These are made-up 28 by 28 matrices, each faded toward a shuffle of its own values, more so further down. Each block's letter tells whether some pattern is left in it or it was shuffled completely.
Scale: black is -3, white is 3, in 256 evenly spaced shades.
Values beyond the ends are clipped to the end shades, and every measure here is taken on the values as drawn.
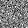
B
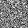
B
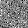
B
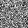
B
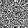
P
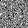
B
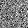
B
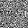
P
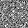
B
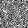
B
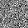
P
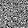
P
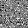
P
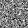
B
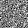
B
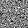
B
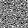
P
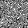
B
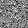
B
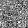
P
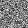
P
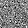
B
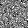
B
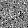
B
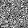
B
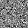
P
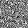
B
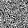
B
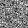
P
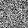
B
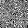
P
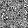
P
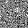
P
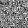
P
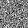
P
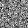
P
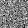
B
